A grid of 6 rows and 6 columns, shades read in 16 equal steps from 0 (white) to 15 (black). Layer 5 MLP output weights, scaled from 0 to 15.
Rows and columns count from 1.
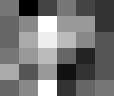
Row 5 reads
5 10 6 14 12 10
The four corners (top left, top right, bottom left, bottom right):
8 12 9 8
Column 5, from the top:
11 6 7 13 12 9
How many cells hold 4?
2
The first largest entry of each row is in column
2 6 6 5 4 4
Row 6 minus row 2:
0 0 0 6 3 -4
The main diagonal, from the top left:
8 7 1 9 12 8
